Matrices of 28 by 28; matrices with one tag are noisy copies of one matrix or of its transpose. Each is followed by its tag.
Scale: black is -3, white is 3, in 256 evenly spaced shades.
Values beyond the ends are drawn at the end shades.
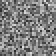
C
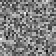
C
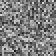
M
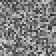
C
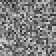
C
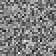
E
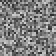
C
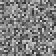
E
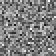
E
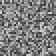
E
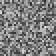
E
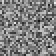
E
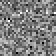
C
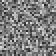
C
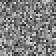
C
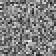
E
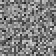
E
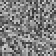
M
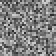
C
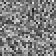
M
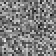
M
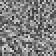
M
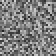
M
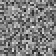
E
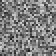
C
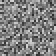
E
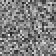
M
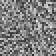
M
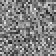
M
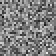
E
